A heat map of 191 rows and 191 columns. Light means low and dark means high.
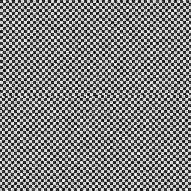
Odd rows or columns: none. Grain: checkered. Symmetry: a half turn. Histogram: two levels.
